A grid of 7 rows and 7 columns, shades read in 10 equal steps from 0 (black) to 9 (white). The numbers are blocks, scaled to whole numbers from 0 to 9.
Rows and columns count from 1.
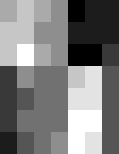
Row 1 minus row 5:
4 4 2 1 -8 -7 -2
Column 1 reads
6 7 7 2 2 2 1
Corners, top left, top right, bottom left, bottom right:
6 1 1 3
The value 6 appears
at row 1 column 1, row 1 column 3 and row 3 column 3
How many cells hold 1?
6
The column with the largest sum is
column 2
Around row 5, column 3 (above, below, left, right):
4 4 3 4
